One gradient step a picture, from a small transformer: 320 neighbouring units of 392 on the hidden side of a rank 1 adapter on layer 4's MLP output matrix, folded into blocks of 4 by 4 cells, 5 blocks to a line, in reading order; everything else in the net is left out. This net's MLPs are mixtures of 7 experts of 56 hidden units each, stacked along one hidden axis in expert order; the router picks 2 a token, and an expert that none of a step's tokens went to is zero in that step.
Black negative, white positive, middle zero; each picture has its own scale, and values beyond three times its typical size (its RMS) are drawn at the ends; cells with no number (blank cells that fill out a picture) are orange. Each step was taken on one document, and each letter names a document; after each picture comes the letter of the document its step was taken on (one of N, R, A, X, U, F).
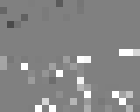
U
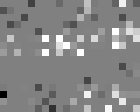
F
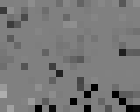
U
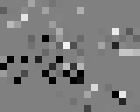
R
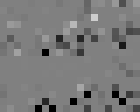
F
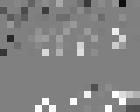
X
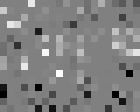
F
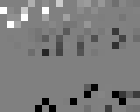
X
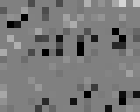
X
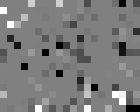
U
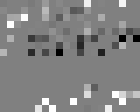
X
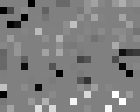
F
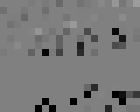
X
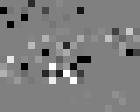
R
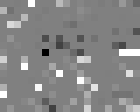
U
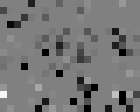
U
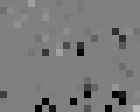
X
